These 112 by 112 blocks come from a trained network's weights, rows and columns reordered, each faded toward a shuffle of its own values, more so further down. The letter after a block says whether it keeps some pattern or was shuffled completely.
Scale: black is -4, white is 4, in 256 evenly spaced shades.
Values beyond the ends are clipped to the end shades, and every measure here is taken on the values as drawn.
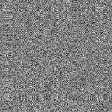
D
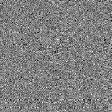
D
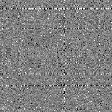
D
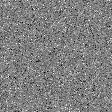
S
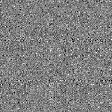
D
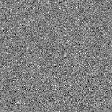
D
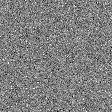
S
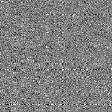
D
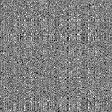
D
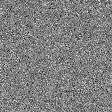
S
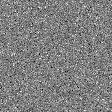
S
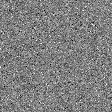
S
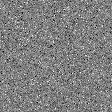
S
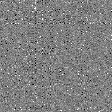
D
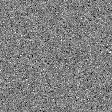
S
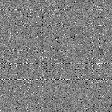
D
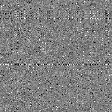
D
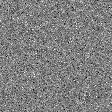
S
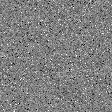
S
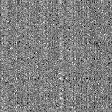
D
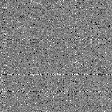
D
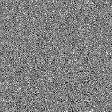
D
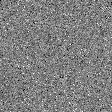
S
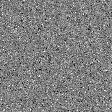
S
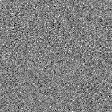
D
